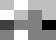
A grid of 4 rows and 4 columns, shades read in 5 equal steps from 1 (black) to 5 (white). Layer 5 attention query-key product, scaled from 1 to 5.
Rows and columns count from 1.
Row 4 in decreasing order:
5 3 3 3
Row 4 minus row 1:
-1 0 -1 -1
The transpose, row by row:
4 5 2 3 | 5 4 3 5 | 4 3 3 3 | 4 4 1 3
